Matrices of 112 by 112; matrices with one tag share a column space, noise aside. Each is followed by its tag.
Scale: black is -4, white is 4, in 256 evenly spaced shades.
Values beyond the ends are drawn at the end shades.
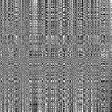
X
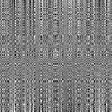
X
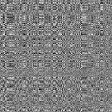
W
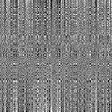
X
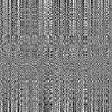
X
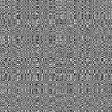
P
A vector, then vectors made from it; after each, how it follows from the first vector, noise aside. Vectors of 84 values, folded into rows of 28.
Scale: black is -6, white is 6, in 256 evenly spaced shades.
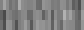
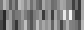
scaled up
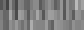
wrapped around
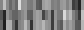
scaled up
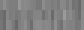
shrunk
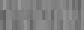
shrunk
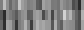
scaled up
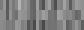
wrapped around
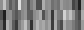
scaled up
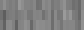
shrunk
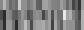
scaled up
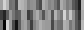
scaled up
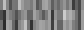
scaled up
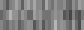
wrapped around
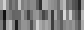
scaled up
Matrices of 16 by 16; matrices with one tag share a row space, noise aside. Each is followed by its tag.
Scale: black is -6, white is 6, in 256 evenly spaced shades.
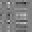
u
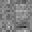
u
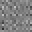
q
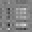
u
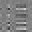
u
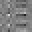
u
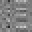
u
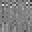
q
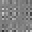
q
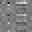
u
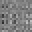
q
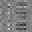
u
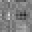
u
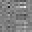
u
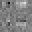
u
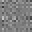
q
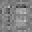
u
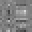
u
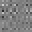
q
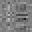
u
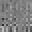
q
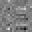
u
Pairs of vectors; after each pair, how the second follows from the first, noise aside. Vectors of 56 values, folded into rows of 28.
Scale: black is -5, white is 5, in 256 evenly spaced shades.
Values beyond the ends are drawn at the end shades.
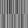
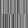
wrapped around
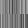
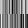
scaled up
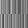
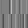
partly zeroed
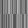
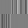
partly zeroed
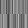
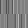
partly zeroed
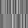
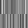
wrapped around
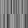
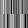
scaled up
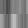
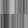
wrapped around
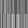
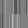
partly zeroed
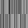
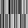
scaled up
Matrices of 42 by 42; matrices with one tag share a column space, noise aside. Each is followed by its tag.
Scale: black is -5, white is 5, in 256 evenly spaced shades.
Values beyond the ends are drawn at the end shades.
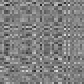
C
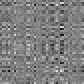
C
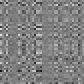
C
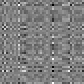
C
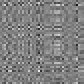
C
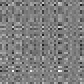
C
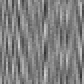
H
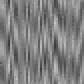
H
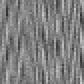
H
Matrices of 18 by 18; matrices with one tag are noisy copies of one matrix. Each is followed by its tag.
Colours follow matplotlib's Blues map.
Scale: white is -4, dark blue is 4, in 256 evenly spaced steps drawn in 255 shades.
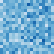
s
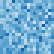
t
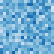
s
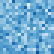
t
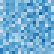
s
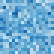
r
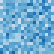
s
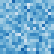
t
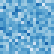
r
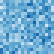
s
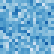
r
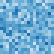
r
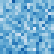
t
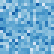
r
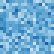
r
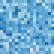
r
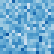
t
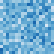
s
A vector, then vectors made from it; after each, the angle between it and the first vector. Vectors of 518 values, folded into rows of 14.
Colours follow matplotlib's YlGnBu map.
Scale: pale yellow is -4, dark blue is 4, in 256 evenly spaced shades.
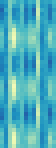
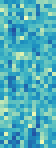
partly opposed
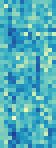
partly opposed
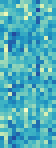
partly opposed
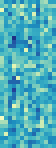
partly opposed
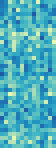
partly aligned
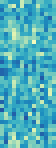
partly aligned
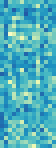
partly aligned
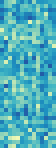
partly aligned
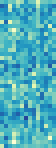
partly aligned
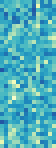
partly aligned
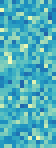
orthogonal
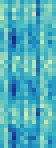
nearly opposite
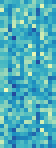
partly opposed
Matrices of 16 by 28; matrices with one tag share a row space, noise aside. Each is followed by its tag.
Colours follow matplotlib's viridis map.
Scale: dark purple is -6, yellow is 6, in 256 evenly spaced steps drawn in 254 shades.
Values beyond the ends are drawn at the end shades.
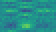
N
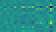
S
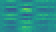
N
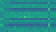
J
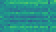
J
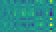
S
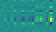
S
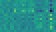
S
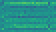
J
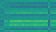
J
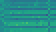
J
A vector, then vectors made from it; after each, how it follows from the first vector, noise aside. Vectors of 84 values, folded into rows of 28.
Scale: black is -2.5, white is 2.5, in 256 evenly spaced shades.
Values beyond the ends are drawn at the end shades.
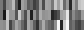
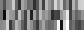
copied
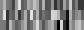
negated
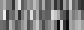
negated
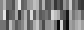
negated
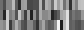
copied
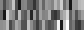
copied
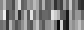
negated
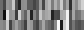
copied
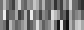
negated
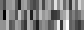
copied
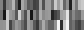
copied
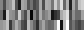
copied
